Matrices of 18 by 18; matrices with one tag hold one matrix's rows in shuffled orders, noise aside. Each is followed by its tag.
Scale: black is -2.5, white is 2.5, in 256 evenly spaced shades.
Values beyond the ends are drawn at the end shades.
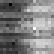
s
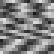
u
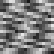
u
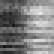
s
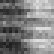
s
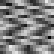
u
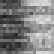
s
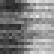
s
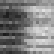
s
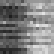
s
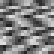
u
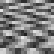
u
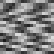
u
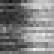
s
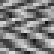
u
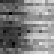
s
